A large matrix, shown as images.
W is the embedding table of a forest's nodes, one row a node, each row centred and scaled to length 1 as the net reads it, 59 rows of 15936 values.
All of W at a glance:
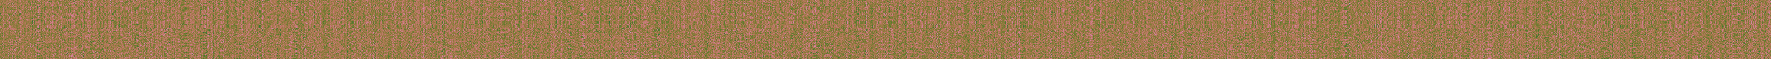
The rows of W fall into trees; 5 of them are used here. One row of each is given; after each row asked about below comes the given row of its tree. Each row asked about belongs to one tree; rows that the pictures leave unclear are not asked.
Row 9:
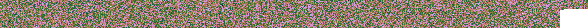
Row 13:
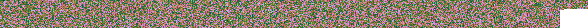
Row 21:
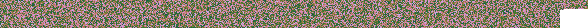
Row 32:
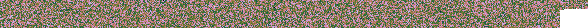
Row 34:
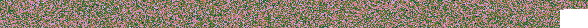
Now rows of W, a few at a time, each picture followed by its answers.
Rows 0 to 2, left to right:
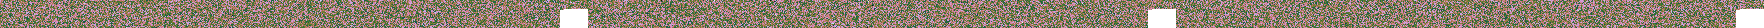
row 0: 21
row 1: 34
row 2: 21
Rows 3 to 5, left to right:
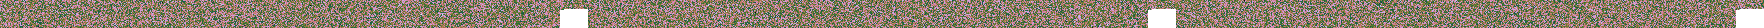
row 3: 32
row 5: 21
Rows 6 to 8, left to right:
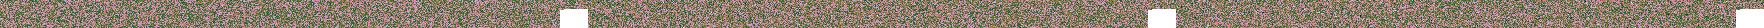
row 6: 32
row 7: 9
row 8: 9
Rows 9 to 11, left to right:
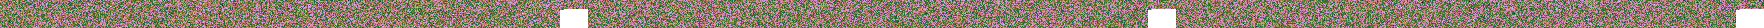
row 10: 21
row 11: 21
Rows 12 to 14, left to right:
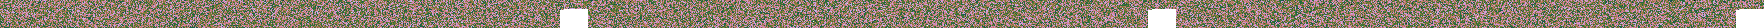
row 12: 21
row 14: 13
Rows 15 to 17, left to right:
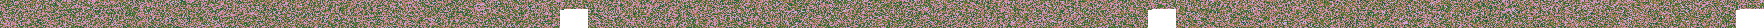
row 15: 32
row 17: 21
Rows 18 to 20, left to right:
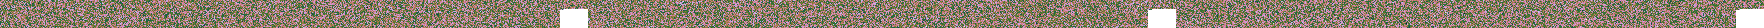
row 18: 21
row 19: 32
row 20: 13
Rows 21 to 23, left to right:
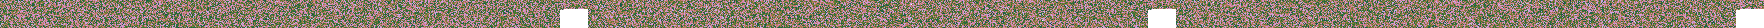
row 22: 21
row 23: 21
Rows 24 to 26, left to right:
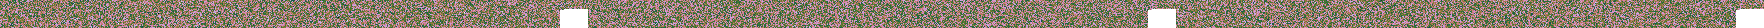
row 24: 9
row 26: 21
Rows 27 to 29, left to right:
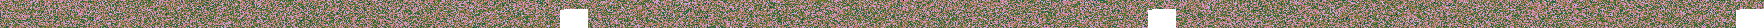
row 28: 32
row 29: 34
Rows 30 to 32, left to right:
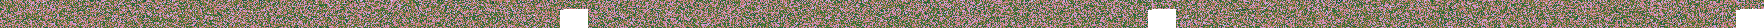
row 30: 34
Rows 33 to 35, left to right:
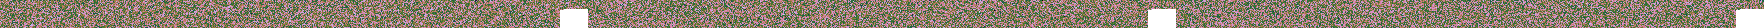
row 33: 9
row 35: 9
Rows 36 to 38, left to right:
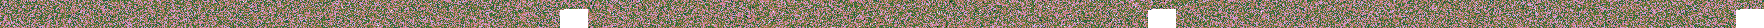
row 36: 13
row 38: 9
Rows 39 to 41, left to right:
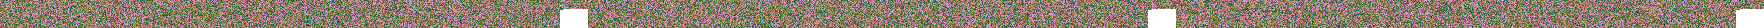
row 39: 21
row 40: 21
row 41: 32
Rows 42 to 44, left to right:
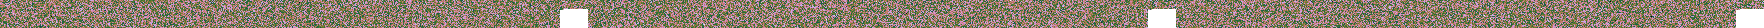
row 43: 9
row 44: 32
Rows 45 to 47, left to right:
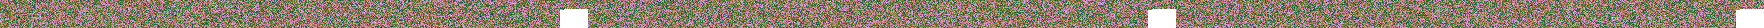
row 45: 9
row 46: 9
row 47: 13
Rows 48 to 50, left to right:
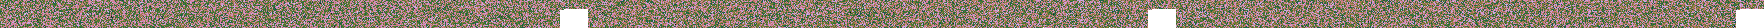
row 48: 32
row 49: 32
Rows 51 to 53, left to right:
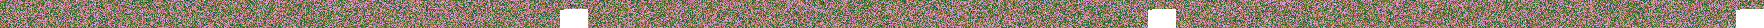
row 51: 21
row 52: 9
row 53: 32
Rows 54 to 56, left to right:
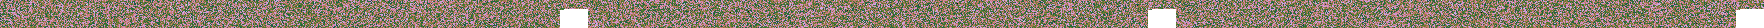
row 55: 32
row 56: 32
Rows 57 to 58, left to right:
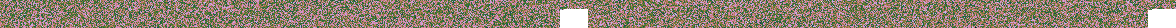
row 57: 9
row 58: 32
